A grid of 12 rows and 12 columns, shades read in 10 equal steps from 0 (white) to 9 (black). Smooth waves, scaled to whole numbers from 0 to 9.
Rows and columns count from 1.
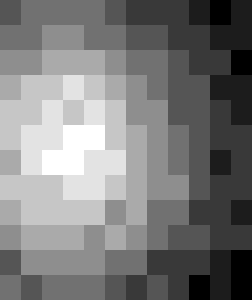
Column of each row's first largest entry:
11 11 12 11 12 11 11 11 12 11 12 10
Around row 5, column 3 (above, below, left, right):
2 1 2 2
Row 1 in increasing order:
5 5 5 5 6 6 7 7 7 8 8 9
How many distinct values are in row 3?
6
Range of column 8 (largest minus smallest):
3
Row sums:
78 70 60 50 45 38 39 41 50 55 70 78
